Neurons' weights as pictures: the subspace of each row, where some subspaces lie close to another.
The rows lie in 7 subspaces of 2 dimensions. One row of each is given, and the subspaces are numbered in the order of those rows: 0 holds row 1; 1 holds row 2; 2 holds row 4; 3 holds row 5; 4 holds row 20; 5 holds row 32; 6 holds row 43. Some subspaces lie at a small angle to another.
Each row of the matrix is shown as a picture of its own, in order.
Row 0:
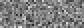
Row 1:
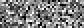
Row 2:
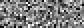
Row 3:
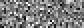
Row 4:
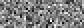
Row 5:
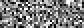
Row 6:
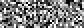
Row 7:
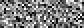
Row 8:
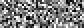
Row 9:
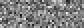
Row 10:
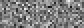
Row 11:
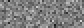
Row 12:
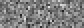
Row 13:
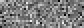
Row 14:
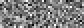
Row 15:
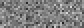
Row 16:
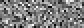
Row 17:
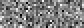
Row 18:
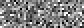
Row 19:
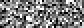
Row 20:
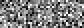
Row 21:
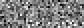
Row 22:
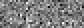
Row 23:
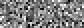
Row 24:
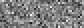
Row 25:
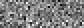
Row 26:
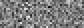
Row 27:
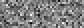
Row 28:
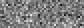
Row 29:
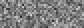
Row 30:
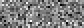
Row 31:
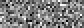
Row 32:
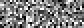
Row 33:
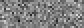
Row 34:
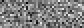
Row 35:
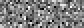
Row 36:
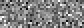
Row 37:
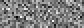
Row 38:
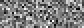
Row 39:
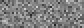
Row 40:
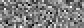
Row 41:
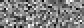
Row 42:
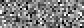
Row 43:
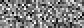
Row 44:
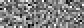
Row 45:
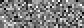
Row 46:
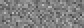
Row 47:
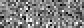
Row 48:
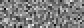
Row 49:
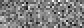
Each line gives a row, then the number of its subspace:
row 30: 4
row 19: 2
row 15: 2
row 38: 6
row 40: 4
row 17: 3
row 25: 5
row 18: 2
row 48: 1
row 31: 0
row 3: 5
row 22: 5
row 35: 0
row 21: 4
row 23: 5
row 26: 3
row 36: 4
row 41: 1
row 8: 6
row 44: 1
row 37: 6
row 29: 6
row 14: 1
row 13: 2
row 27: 0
